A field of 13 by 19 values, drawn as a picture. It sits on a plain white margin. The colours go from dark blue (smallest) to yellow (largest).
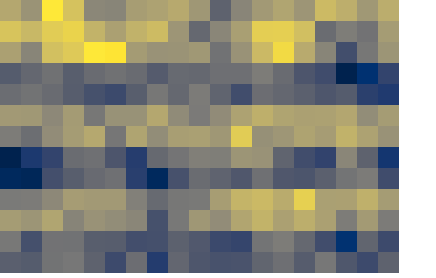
Stripes: horizontal, repeating 3 times. Ninth with the highest average: top left. Ninth with the lowest average: middle left. Grain: streaks across.
